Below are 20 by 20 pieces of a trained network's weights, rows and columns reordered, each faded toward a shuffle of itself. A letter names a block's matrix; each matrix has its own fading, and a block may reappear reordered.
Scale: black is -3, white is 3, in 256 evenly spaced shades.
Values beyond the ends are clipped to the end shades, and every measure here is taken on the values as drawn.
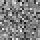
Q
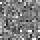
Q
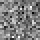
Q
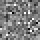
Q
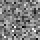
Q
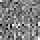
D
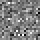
D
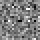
D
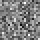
D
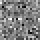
D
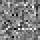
D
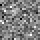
D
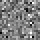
Q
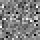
D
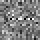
D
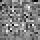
D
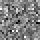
D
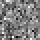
Q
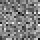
Q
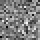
Q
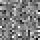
Q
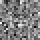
Q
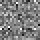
D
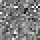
Q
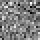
Q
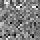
D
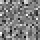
Q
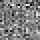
Q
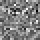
D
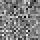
Q
